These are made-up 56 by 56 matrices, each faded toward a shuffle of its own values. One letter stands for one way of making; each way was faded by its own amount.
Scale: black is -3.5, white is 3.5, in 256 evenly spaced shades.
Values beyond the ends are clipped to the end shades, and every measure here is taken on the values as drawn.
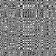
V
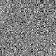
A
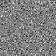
A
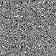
A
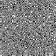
A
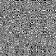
A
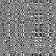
V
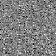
A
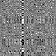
V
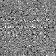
A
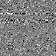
A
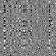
V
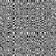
V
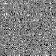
A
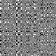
V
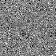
A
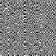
V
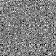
A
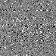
A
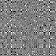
V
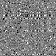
A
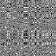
V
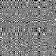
V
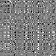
V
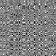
V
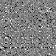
A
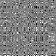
V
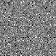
A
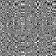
V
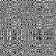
V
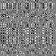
V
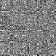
A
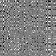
V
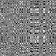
V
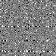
A
